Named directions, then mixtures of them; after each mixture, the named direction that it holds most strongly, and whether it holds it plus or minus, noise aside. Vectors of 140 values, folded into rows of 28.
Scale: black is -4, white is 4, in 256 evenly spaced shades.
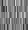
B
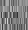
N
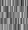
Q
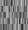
Q, minus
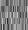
N, minus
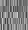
N, minus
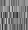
N, plus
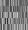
N, minus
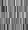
B, plus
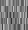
Q, plus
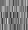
N, plus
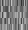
Q, plus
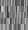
Q, plus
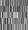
N, minus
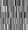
B, minus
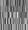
N, minus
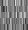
B, plus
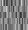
Q, minus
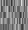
Q, minus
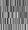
N, minus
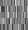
B, plus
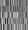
N, minus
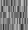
Q, minus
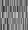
N, minus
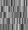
Q, minus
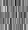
B, minus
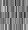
B, minus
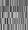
N, minus
